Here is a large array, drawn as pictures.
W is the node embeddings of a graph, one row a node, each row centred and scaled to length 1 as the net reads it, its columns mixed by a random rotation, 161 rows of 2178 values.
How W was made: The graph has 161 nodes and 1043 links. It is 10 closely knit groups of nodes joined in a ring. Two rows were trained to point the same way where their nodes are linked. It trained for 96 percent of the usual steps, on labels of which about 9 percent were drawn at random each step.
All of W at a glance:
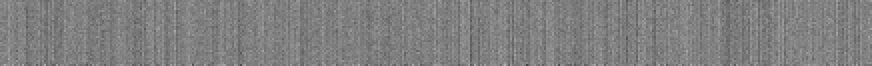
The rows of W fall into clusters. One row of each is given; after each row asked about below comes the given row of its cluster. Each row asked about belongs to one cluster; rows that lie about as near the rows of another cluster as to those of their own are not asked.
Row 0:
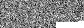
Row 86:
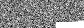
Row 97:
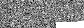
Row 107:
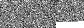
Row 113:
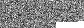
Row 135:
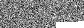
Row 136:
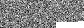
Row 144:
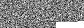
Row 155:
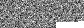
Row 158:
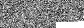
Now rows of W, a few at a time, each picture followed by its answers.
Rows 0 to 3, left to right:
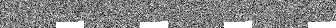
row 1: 86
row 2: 97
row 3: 107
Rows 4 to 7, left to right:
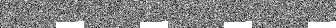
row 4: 0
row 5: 113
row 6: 144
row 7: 136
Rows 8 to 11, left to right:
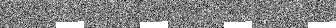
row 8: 135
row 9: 107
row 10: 0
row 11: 144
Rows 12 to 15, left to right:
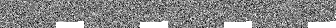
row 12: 136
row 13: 0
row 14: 136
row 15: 158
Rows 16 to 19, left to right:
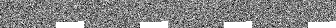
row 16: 135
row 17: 97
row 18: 144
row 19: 113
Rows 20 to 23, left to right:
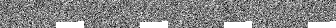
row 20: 135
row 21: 135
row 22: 144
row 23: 144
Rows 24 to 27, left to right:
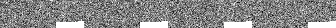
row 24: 113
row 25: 113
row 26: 135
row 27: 86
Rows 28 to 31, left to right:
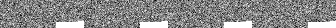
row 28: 86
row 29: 97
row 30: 86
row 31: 86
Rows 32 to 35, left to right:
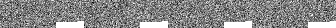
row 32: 113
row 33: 135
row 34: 144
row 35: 144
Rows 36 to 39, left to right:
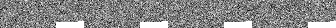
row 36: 0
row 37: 113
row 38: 86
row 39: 135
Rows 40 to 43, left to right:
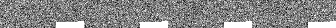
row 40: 144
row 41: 97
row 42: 113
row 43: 113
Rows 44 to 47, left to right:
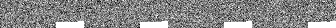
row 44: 0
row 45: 97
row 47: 155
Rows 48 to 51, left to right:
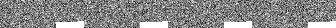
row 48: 97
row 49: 158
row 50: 136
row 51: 155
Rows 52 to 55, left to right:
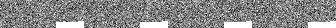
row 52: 107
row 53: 135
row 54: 107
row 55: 158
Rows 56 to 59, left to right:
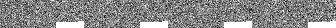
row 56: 113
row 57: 155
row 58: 158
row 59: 155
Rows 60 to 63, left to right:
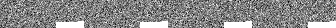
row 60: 97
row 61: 135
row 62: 144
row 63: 0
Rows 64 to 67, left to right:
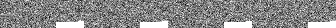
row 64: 0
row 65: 86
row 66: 113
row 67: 86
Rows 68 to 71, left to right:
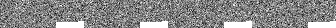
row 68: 155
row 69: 113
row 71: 158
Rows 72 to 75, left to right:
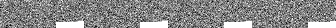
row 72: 107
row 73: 86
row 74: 86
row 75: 136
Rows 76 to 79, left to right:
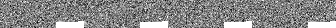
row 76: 136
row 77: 158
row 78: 155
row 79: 136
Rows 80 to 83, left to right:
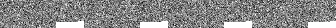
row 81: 144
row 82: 0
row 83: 158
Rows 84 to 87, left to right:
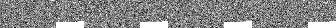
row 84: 113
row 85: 158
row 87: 113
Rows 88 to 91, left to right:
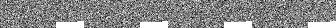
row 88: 144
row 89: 136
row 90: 107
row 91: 135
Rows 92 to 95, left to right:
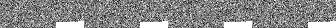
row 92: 155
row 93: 155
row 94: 158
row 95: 155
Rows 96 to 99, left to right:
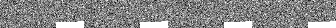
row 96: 97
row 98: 113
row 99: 107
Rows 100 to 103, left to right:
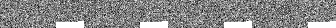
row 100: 0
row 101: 113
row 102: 155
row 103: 135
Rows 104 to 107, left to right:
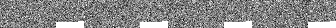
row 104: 136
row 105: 135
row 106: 0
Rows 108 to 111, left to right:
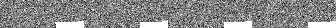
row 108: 97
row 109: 86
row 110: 0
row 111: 155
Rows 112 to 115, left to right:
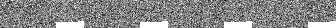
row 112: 135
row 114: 107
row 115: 144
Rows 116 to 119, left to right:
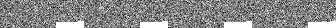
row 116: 0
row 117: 155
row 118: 136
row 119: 155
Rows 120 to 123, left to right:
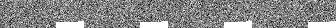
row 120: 135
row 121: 144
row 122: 155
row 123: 144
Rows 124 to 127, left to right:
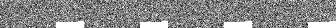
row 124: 135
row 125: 97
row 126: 86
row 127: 97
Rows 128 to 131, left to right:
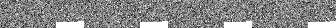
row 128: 97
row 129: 155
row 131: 158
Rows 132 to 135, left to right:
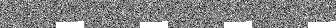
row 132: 107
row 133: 135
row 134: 135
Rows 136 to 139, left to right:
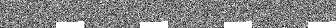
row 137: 97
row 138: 155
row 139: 0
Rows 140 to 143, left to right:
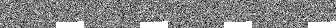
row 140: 113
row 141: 155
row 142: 136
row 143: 155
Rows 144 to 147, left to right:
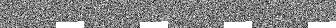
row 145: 97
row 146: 144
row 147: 97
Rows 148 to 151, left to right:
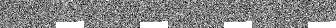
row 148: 135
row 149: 155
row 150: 0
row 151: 107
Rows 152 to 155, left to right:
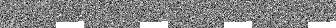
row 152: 144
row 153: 113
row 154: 136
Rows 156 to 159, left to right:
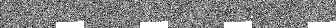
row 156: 86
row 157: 113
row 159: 135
